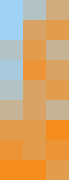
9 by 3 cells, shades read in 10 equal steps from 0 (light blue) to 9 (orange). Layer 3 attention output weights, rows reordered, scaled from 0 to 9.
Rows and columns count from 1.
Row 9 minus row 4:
8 1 1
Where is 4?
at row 3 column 3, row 6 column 1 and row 6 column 3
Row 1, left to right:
0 2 5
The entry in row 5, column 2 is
6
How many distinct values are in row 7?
2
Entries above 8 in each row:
0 0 0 0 0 0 1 0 2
